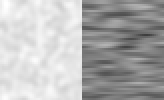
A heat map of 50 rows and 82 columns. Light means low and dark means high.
The table splits into one row of 2 panels. Panel 1,1: very low, blotchy, faint in contrast. Panel 1,2: middling, streaked across.
